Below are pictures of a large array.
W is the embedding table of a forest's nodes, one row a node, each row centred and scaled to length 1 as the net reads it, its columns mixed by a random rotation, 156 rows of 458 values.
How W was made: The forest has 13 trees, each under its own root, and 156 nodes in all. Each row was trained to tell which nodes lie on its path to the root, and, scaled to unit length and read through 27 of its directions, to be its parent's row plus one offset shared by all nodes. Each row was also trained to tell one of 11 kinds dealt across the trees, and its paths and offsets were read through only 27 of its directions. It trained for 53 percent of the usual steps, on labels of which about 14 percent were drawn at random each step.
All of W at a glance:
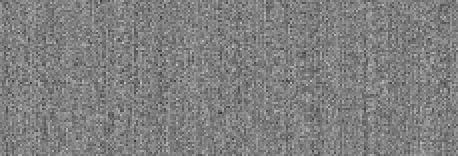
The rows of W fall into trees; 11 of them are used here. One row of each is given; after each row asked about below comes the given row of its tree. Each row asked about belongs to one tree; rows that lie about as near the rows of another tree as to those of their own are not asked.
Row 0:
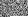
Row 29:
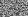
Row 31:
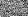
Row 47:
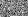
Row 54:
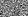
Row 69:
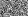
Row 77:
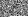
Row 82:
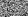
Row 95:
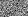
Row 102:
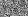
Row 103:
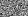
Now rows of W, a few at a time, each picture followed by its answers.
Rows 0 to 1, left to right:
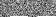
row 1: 95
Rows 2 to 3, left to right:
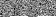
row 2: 69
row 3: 95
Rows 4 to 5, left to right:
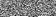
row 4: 31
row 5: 82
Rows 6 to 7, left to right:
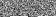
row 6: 31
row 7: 29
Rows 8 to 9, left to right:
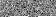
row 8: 54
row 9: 69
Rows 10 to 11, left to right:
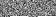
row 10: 31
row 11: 102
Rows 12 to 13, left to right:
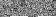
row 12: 102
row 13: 0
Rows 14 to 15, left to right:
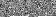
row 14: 29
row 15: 69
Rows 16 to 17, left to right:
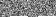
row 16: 77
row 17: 54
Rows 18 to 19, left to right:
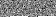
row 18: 102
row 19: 69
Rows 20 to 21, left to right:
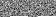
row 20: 31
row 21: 29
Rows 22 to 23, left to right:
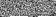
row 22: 77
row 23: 82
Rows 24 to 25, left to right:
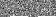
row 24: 47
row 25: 77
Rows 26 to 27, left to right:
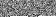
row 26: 31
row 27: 82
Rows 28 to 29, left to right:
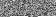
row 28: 31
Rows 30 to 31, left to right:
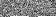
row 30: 54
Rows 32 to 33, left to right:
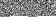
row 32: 103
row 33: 95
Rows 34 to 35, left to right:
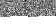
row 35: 77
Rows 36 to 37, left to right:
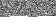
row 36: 29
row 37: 54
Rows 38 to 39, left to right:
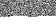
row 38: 103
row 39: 82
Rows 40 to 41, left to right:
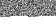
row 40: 103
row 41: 82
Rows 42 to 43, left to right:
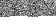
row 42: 95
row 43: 29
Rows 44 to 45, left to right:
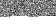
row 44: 47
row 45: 102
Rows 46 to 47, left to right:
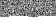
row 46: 95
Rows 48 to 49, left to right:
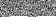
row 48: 77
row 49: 77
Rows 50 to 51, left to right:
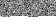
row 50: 102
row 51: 47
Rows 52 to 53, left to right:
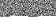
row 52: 82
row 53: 47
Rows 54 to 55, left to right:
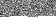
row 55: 54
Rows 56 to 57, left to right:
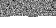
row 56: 103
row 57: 0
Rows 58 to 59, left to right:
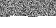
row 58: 82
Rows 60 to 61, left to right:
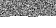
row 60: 31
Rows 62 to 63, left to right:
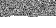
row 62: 82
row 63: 102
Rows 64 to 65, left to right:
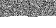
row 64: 77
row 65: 29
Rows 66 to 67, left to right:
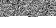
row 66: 95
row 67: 54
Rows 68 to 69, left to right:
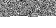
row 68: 31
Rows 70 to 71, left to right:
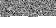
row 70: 69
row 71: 69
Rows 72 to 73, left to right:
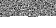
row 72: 103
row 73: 54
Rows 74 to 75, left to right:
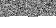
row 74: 29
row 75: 103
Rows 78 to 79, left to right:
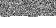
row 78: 102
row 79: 29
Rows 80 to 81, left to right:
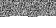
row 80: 103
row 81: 103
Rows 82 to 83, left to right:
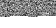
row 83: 103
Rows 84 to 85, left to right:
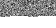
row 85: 82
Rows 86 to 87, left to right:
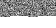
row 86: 47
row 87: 102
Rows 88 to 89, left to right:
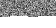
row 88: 77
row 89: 31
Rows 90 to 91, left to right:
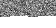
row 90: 29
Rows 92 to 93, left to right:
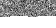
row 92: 31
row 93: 77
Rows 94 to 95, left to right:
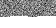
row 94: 47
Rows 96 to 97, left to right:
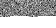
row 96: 54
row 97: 102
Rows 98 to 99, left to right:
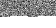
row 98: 77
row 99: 82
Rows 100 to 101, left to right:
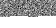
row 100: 102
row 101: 47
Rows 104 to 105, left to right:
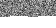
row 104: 77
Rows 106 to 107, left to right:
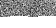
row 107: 69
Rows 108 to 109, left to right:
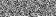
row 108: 54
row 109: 69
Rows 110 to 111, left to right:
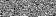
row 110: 69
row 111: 54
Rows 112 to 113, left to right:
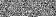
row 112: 54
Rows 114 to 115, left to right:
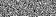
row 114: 31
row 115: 102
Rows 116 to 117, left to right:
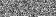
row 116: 31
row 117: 77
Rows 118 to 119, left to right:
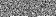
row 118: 31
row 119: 77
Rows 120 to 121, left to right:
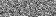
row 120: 54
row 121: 29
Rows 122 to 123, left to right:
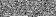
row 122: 29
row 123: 95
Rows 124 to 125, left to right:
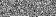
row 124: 47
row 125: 102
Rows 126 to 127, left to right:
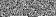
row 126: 77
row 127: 29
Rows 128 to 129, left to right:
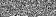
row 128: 29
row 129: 103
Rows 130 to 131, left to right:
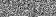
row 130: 103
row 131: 95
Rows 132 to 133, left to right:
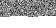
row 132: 47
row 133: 102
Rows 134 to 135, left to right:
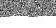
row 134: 103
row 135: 69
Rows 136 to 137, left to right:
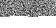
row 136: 82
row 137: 69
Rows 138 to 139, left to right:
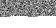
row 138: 82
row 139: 82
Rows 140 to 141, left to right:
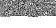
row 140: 31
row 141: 47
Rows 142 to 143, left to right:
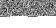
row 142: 69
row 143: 54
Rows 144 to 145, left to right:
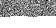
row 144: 69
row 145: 95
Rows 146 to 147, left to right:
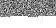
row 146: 102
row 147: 54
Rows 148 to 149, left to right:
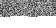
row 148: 69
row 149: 103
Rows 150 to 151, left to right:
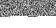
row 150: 77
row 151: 54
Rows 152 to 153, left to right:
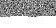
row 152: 102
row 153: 54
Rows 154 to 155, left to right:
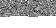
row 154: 102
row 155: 69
